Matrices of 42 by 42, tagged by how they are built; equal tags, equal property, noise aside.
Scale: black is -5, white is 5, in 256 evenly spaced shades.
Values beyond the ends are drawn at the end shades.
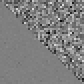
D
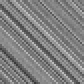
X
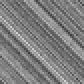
X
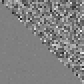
D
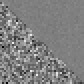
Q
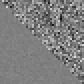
D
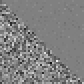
Q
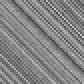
X
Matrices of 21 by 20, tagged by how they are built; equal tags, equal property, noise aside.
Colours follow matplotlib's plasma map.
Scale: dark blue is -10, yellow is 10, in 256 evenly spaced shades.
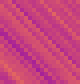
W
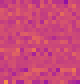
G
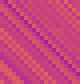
W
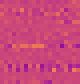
G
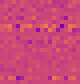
G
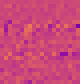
G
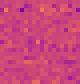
G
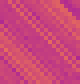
W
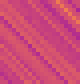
W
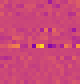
G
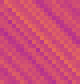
W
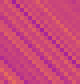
W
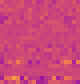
G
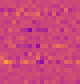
G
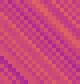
W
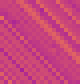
W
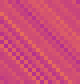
W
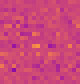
G
